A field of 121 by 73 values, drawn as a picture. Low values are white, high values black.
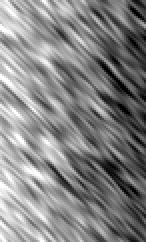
No lone cell stands out from its neighbours. On average the colour sits 50% of the way up the scale. No row or column stands out. Values rise toward the right. The ninth with the lowest average is the bottom left. The grain runs diagonally down to the right.
